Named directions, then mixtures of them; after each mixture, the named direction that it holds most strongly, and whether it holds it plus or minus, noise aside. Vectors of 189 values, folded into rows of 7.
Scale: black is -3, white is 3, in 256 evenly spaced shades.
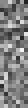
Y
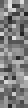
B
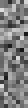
Y, minus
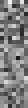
B, plus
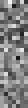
Y, plus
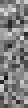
Y, minus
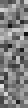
Y, minus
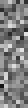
Y, plus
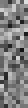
Y, minus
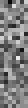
Y, minus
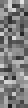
B, plus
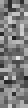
B, minus
